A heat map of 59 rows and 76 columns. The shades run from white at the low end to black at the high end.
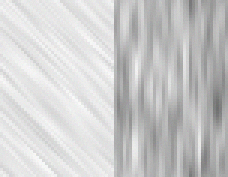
It is made of 1 by 2 panels. Panel 1,1: very low, slanting down to the right, faint in contrast. Panel 1,2: low, streaked downward.
